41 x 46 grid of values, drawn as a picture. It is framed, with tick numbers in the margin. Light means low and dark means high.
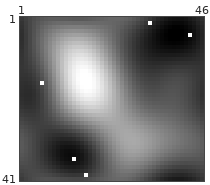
Five lone cells stand out, each far lower than its neighbours. The middle right is the smoothest part. The ninth with the highest average is the top right. No regular stripes run through it. The centre is the ninth with the lowest average. Overall the values sit about 60% of the way up the scale.
